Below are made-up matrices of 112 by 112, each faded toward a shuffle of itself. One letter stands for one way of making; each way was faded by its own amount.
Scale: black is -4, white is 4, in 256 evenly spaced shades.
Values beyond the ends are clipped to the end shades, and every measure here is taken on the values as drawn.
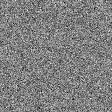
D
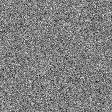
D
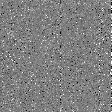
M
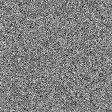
D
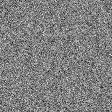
D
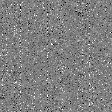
M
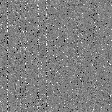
M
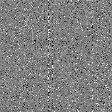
M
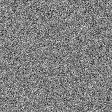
D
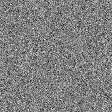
D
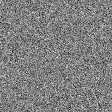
D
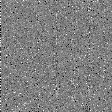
M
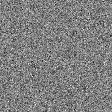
D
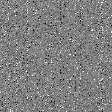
M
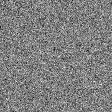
D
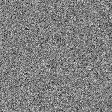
D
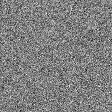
D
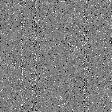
M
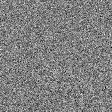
D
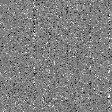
M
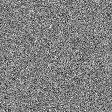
D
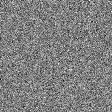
D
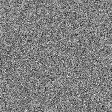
D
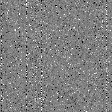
M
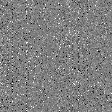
M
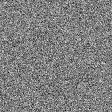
D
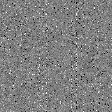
M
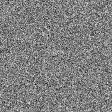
D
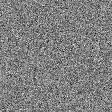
D
